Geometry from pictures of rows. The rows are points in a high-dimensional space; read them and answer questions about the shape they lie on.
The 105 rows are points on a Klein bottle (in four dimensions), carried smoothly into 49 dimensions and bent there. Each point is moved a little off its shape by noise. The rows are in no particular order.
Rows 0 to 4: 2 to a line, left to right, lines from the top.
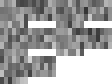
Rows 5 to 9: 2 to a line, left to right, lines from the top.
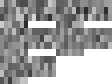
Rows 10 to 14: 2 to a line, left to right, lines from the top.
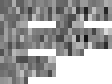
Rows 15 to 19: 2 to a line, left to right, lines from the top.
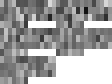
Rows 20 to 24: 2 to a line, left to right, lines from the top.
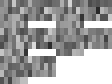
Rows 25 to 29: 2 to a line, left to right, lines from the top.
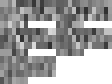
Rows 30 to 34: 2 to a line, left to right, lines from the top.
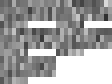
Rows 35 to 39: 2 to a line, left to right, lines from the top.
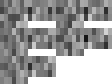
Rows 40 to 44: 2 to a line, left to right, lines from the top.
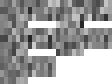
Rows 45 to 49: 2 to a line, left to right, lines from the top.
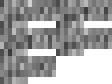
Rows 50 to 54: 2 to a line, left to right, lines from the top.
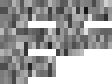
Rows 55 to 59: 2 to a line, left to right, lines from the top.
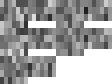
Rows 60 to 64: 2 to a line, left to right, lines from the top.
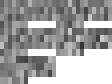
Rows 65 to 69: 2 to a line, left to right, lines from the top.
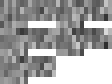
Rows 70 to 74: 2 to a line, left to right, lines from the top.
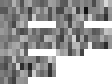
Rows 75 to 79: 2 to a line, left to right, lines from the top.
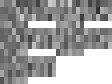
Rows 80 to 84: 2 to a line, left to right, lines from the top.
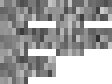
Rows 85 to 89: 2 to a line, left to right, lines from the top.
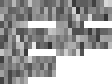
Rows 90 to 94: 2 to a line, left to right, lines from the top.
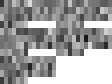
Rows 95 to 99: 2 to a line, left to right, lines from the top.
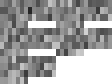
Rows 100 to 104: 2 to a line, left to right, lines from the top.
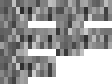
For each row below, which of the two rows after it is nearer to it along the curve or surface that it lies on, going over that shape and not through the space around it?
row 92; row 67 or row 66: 67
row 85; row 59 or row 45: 59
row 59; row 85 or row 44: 85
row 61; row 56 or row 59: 56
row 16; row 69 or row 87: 87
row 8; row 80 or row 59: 59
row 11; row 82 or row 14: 14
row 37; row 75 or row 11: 75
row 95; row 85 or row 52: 52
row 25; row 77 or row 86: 86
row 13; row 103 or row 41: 41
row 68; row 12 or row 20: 20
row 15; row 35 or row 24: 35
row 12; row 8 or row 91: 8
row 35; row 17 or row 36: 36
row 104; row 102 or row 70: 102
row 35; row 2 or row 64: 2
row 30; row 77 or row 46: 77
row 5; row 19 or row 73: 73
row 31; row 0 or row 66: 0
